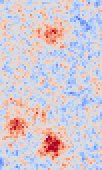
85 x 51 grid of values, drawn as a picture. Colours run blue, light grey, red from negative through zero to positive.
There are three bumps. The ninth with the highest average is the bottom middle. The halves do not mirror each other. On average the colour sits 50% of the way up the scale. The field is mottled with small blotches.
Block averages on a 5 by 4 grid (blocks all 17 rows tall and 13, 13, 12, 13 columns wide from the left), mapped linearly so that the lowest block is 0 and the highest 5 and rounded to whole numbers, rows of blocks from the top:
2330 / 2321 / 2111 / 5421 / 2351
